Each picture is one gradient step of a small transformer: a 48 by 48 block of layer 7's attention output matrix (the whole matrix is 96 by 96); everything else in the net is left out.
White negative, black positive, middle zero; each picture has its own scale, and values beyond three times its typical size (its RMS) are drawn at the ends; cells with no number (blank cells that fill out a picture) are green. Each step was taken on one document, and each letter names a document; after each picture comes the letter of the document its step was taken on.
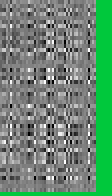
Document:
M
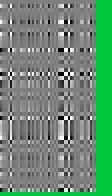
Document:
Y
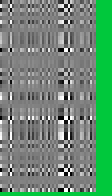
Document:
Y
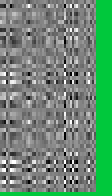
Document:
M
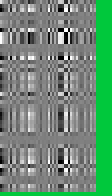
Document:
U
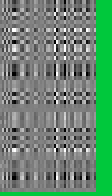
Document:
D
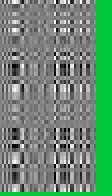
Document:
D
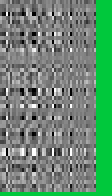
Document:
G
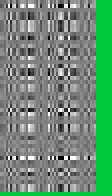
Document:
U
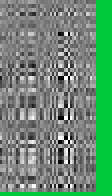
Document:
U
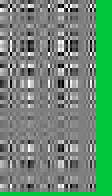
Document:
U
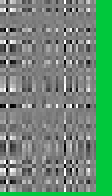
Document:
M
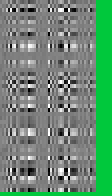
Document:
U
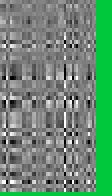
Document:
M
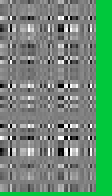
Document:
U
